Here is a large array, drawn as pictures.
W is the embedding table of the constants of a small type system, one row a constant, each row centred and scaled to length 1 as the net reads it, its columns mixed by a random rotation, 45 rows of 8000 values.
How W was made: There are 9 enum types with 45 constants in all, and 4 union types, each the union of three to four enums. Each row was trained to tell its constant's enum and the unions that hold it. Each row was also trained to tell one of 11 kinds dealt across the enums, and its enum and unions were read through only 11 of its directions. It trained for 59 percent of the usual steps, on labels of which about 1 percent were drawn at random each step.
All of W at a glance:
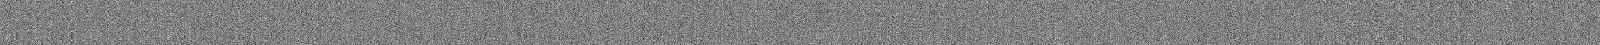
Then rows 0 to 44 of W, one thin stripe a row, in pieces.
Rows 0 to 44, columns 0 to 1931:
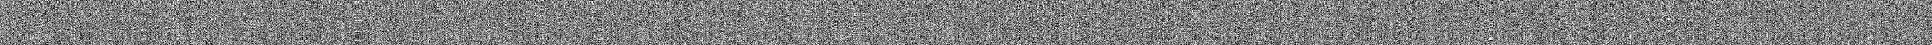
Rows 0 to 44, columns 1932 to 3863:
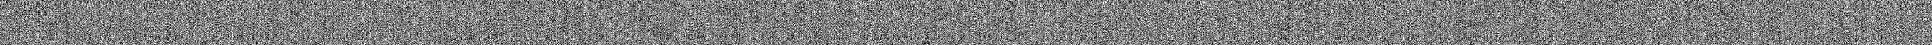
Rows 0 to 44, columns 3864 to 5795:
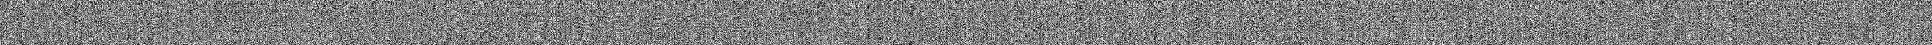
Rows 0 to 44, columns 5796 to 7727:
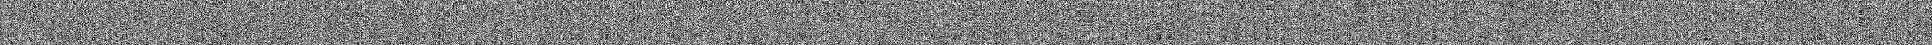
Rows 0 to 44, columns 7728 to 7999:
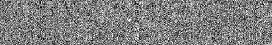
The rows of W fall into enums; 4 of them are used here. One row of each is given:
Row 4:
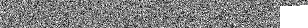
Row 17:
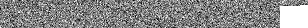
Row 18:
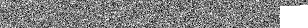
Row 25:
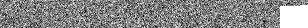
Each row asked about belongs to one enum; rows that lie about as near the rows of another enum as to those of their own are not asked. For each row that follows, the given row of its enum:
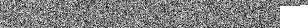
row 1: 17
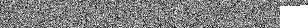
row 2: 17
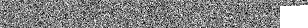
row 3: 17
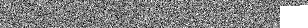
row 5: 18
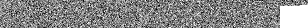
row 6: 18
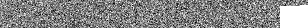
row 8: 18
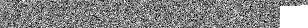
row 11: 25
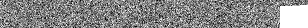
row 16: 4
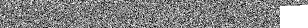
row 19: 18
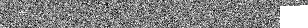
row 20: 17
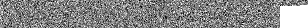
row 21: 4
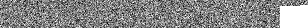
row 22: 25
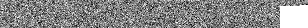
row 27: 17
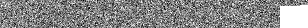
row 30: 18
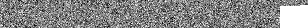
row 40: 17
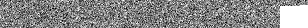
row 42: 4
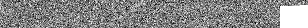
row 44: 4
